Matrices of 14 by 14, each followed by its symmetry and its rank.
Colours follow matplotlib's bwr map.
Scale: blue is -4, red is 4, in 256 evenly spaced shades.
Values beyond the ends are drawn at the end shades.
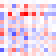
neither, rank two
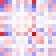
symmetric, rank two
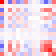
symmetric, rank two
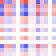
neither, rank one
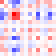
symmetric, rank two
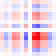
symmetric, rank one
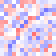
symmetric, full rank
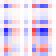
neither, rank one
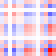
symmetric, rank one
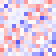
symmetric, full rank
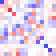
symmetric, full rank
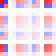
symmetric, rank one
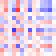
neither, rank two
